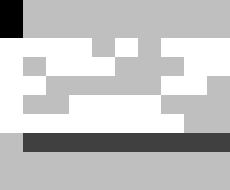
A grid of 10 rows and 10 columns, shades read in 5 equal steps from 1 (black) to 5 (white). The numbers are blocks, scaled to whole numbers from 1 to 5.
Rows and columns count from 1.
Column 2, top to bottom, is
4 4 5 4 5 4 5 2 4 4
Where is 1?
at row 1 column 1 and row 2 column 1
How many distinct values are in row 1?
2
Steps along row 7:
same same same same same same same down same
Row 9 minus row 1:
3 0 0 0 0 0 0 0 0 0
